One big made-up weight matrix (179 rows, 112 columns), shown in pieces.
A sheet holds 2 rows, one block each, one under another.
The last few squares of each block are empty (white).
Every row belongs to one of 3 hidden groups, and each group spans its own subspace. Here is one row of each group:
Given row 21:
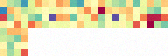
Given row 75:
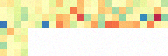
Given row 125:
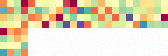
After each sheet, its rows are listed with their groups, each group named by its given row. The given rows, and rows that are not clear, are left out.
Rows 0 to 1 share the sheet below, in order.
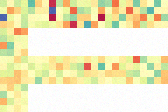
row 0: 21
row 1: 75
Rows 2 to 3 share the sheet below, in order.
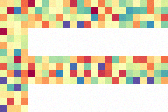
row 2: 125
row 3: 21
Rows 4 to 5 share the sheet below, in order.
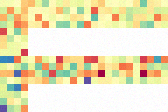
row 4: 125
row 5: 21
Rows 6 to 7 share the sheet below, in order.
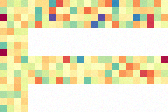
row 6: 21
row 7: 21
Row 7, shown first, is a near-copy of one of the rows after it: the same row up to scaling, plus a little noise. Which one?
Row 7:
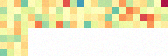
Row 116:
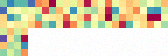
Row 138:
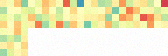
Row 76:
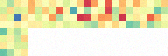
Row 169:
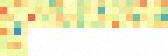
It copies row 138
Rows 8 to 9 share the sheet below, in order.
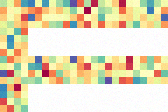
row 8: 125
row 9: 75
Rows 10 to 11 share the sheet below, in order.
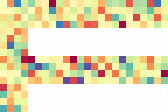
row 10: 21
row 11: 125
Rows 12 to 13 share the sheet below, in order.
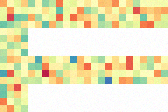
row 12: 75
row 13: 75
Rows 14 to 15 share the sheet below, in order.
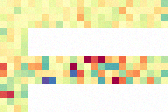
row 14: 75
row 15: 75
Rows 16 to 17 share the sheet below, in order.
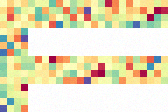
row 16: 75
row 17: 21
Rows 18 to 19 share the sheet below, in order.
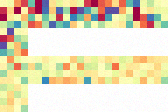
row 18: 75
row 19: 125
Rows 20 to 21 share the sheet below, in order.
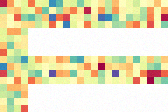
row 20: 21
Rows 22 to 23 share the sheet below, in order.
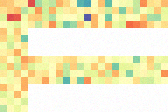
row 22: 21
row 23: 125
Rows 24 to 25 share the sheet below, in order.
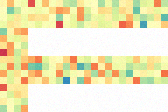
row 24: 75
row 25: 125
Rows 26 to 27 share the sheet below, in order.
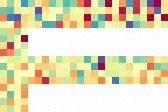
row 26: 21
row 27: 75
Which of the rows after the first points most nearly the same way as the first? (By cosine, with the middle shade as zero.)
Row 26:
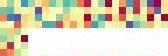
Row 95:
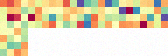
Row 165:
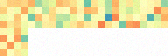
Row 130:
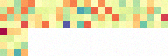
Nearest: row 130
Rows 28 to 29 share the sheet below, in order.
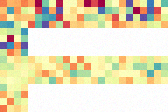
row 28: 75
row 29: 75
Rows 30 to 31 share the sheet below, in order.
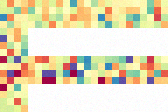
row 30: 75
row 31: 75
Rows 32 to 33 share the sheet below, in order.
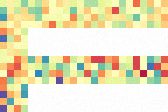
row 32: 75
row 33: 75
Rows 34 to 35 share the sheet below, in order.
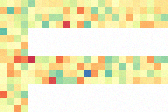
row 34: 125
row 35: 21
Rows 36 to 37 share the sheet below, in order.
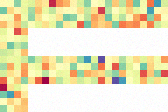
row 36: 21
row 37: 75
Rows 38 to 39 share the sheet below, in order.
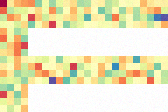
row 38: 21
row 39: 75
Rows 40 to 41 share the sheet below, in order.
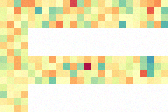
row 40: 125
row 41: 75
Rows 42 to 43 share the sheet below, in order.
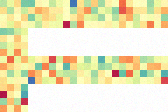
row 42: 125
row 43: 21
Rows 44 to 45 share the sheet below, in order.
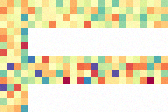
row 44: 21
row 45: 125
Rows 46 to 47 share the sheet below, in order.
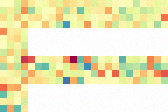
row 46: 125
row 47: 125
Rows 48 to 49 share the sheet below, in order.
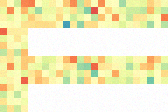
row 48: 125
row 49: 125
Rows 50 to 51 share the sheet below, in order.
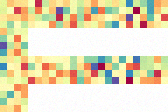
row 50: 75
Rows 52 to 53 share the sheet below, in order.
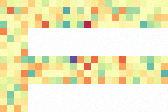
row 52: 125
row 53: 125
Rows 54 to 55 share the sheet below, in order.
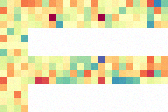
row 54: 21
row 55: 75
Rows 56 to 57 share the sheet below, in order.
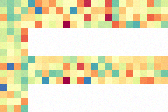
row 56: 21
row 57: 125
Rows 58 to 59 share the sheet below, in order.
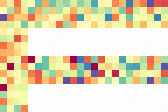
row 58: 21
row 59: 125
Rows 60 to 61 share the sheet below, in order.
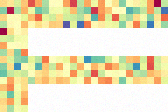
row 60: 125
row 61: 75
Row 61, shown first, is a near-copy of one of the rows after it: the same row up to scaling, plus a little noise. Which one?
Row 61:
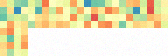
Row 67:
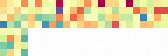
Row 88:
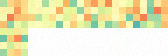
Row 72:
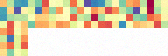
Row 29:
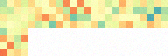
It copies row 72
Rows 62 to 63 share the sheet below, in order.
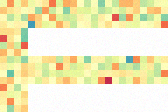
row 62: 21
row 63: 75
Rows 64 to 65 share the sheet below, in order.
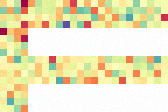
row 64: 125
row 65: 21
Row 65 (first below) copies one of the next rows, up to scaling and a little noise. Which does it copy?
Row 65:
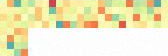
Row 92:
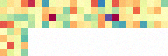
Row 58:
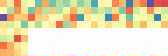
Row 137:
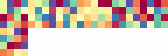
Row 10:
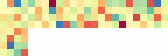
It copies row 10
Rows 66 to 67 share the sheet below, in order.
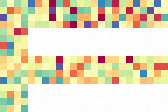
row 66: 21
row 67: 75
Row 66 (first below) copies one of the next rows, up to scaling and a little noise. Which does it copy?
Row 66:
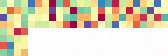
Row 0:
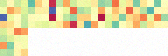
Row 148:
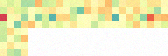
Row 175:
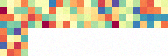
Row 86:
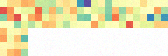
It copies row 0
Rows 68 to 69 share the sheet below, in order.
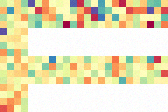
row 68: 125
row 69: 21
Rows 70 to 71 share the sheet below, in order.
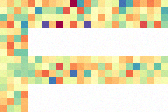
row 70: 125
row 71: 75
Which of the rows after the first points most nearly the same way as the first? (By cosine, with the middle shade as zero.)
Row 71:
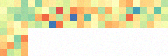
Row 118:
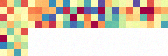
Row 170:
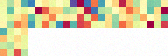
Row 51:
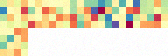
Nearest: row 170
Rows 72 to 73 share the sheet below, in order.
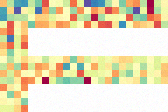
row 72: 75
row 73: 125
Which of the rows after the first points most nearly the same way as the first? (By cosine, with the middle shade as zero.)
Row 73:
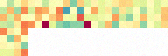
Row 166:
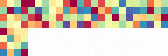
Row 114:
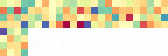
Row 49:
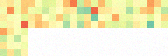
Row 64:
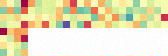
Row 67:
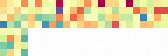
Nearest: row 64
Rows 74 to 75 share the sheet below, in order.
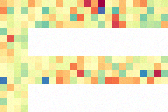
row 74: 75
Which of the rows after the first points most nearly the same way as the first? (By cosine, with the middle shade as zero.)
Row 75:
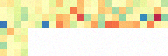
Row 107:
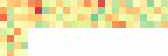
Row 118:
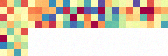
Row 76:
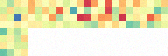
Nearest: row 107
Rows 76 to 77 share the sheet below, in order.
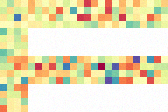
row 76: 21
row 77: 75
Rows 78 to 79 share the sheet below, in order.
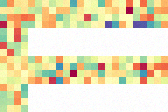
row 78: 75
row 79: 75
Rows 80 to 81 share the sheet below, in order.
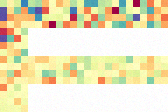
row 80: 75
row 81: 75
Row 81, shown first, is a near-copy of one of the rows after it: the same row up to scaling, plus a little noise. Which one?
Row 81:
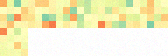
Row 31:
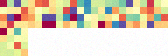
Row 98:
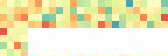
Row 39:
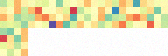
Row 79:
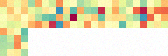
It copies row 31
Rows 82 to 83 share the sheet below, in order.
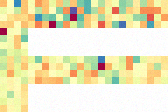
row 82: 75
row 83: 75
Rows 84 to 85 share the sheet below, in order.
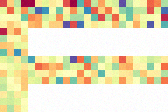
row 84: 125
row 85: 125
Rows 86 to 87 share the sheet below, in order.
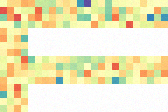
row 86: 21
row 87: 75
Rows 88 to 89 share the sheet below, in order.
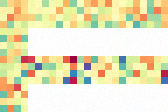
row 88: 75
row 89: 125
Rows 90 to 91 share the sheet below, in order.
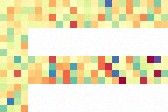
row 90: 21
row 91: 21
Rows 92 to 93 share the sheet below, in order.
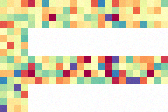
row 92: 21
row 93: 21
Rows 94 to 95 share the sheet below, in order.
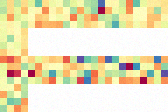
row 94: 75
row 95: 21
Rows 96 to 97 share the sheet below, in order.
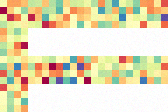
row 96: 21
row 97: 125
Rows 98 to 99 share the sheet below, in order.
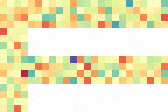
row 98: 75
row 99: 125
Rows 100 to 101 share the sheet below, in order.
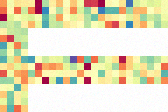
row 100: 75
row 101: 125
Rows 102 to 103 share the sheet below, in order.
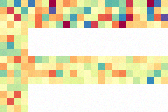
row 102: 21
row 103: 21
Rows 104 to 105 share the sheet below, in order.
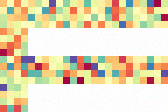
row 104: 21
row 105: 125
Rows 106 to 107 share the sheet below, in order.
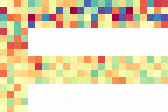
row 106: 21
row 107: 75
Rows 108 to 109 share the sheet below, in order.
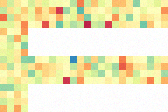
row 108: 125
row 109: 125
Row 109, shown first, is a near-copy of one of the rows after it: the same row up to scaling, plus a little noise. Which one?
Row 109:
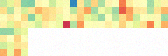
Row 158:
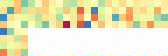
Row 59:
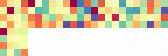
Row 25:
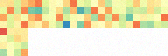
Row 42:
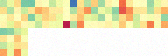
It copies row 42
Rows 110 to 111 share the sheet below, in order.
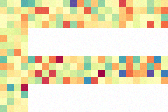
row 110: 125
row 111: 21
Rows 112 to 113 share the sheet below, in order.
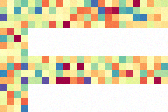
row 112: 75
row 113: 125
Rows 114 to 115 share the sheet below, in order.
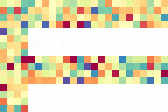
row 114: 125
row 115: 125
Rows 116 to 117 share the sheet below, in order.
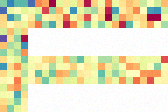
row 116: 21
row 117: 21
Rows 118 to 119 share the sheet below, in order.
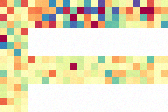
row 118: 75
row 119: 21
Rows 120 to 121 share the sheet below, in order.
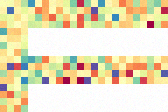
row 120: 125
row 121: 125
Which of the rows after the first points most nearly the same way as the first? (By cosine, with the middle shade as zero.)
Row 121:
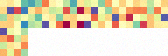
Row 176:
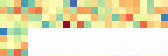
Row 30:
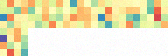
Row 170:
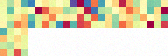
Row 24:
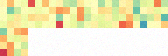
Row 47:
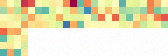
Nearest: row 176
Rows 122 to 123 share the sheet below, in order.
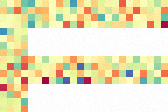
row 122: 125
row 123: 125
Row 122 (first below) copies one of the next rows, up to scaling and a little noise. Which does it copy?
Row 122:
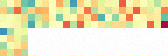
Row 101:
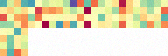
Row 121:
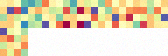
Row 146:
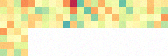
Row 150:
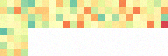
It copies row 150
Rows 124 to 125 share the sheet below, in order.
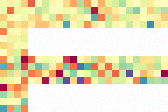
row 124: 125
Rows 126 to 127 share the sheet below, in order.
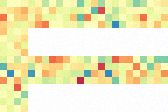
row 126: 75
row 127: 21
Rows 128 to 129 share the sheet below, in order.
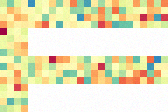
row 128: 75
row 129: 21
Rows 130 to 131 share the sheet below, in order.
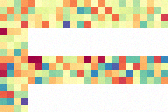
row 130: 125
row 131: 75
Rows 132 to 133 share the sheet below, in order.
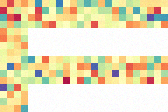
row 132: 21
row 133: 125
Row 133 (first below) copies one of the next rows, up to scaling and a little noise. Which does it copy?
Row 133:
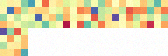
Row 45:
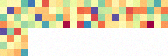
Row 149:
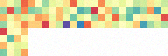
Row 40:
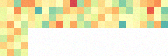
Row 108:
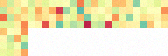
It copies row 45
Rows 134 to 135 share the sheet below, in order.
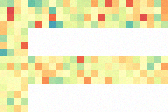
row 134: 75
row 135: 125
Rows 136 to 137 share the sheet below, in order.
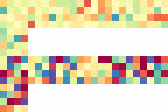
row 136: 21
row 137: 21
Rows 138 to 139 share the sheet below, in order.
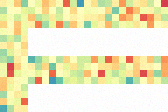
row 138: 21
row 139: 75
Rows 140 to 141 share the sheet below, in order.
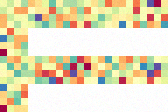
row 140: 21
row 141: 75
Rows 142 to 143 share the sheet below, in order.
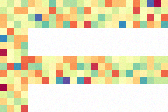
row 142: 21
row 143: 125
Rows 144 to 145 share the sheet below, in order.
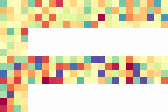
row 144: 21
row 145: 75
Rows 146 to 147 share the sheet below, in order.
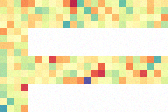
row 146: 125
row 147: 21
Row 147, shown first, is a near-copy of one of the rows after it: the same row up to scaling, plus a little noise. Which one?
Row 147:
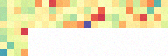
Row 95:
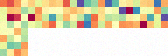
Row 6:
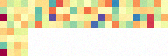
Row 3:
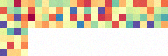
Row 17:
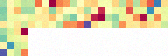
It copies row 17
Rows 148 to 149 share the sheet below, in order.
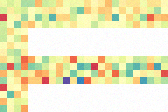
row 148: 21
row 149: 125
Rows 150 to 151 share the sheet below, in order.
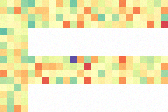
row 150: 125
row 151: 125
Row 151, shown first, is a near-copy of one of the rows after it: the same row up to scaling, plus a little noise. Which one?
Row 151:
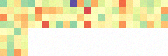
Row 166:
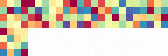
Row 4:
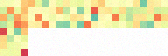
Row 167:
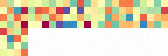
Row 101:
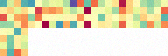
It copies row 101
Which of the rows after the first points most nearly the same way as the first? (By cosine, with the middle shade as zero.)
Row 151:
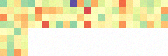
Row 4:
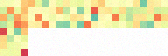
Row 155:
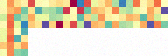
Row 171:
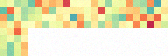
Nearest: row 4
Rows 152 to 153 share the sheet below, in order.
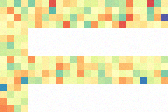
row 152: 21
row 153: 75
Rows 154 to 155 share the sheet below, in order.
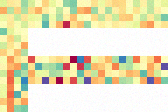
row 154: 125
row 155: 125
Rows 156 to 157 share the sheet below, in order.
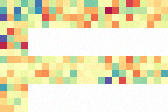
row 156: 75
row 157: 75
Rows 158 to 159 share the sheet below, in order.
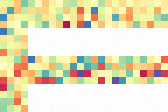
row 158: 125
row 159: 75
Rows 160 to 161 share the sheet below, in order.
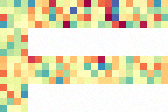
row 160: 21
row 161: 75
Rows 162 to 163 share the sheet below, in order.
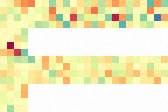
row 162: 21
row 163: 21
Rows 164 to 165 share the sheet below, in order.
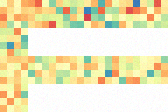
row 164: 75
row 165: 21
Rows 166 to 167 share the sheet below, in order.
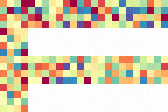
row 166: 125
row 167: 125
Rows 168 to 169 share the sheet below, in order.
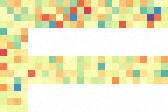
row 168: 75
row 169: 21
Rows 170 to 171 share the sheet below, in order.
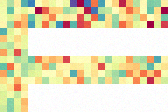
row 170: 125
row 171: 21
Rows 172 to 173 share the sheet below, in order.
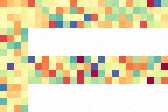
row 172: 21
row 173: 125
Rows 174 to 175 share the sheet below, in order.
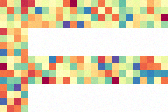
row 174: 125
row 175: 21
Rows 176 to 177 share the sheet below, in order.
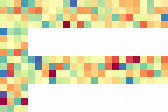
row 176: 125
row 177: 75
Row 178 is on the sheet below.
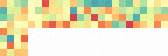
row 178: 75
